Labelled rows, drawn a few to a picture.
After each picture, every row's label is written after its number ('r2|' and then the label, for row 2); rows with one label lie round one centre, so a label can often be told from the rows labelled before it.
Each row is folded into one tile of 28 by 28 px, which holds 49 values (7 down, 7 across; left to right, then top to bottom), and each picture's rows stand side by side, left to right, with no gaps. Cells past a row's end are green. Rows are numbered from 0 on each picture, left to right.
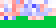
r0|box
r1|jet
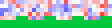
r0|jet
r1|box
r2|jet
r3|box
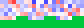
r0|jet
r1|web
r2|web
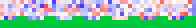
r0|box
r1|web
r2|web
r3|web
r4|jet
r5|box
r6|box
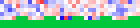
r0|jet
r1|jet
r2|box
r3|box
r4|jet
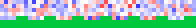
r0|web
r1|web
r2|jet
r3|box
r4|box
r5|jet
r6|web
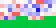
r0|box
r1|jet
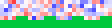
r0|jet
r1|box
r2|web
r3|jet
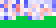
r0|web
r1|web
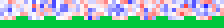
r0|jet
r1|web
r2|jet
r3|box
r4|jet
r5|box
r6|web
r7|jet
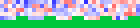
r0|web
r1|web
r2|jet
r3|jet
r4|box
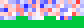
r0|web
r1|web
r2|box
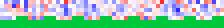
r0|web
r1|box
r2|jet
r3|jet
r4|jet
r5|box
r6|jet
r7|jet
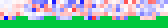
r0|box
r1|web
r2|web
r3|box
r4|box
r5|jet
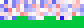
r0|web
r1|web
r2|box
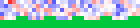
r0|jet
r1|web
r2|web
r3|jet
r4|jet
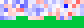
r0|web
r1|jet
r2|box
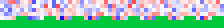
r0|jet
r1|web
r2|box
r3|box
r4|box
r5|box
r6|box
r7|box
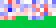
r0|jet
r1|web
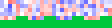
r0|jet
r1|box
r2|web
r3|jet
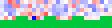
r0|jet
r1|box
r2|jet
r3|jet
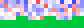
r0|web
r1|jet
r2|web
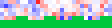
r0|jet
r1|jet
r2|box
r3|box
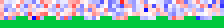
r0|box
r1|box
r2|box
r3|web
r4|jet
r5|web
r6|jet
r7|web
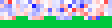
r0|jet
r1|jet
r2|web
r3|box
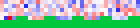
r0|box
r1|jet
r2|web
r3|box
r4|web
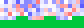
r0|web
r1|jet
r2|web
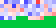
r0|web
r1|jet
